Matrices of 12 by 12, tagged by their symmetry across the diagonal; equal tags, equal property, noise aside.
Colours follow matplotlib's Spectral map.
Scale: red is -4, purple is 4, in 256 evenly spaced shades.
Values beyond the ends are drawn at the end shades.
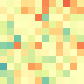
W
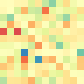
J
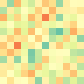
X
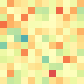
J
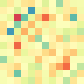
X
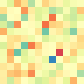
W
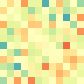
X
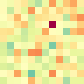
J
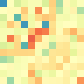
X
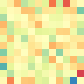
W
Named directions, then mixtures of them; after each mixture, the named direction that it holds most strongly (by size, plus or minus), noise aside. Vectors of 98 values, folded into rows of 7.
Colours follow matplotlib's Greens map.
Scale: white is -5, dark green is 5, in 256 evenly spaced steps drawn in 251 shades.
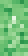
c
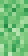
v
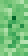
c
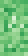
c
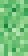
v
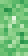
c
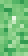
c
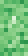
c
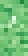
c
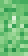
c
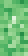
c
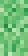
v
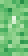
c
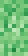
v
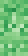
v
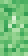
c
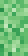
v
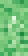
c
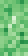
c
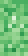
c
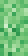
v
